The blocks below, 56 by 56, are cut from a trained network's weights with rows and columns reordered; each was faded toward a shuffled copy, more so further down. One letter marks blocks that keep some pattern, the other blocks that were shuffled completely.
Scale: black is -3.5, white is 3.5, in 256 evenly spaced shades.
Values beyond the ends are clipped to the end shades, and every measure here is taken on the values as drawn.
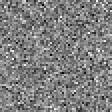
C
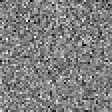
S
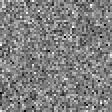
C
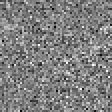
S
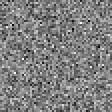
C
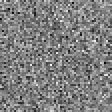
S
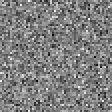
S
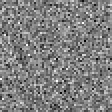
C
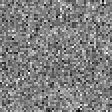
S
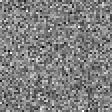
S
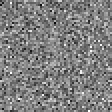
C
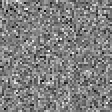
S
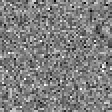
S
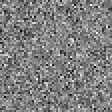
S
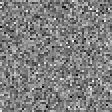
C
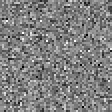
S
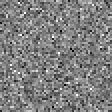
C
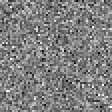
C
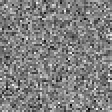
S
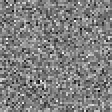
C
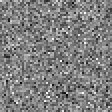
C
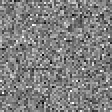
S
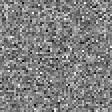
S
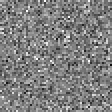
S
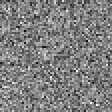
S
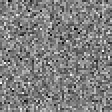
S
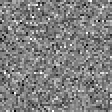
S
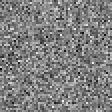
S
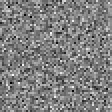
C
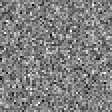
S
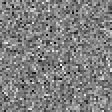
C
